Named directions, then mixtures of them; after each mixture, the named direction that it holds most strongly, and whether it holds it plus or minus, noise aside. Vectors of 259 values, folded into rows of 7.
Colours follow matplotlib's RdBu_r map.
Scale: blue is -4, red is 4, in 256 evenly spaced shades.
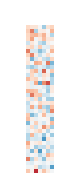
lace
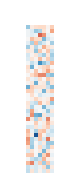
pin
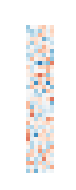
pin, plus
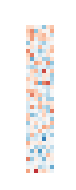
lace, plus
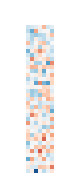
lace, minus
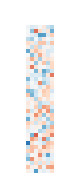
lace, minus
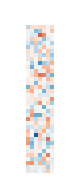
pin, plus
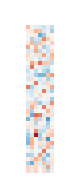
pin, minus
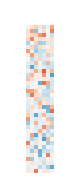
lace, plus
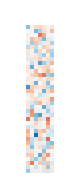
pin, plus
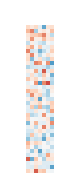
lace, plus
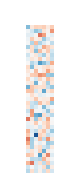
pin, plus
